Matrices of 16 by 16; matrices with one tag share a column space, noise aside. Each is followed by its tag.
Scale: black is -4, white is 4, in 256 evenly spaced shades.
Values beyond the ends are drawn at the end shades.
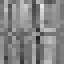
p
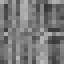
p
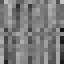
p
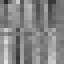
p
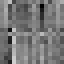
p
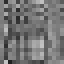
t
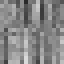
p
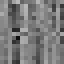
p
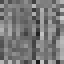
t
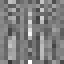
t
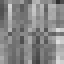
p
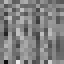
t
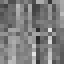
p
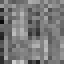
t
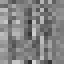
t
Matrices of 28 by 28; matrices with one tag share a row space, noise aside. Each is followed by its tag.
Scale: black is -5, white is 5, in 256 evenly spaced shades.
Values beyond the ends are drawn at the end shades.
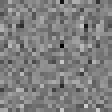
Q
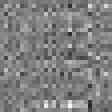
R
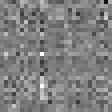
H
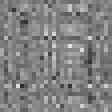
R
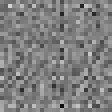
Q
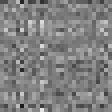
H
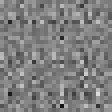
Q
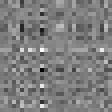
H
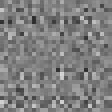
Q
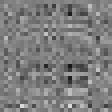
R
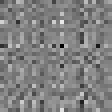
Q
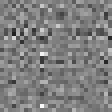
H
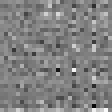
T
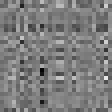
H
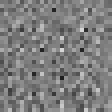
Q
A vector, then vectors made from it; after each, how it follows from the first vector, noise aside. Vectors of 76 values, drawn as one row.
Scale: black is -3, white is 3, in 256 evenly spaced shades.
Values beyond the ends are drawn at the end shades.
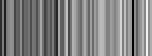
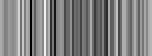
wrapped around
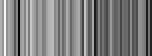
reversed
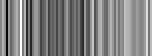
wrapped around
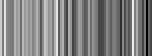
negated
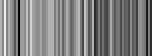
reversed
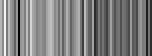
reversed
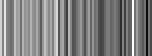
negated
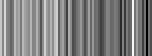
negated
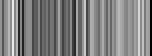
wrapped around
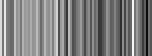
negated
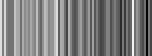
negated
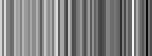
negated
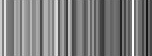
negated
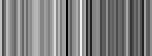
wrapped around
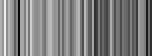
reversed
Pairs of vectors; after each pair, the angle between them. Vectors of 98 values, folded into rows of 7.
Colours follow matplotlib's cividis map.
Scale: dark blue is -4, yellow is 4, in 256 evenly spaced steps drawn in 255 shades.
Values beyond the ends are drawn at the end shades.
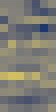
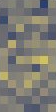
partly aligned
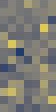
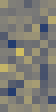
nearly opposite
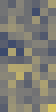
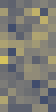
partly opposed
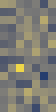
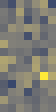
partly opposed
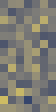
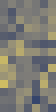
orthogonal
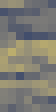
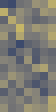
partly opposed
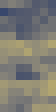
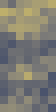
nearly opposite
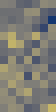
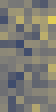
partly opposed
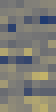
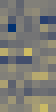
nearly parallel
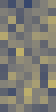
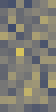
nearly parallel
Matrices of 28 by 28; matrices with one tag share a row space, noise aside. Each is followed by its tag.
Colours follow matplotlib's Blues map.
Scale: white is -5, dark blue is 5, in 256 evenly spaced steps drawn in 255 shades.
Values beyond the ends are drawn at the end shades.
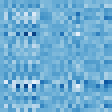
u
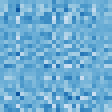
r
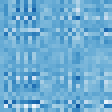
u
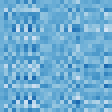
u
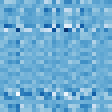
r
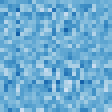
r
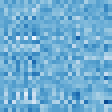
u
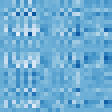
u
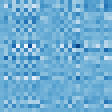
u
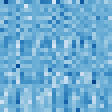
r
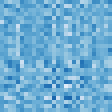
r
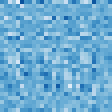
r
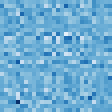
r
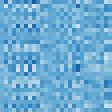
u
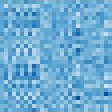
u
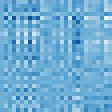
u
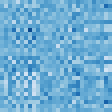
u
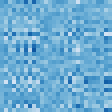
u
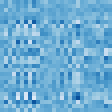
u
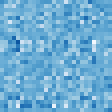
r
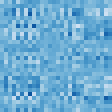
u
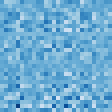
r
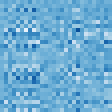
u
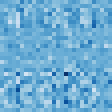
r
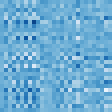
u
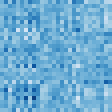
u
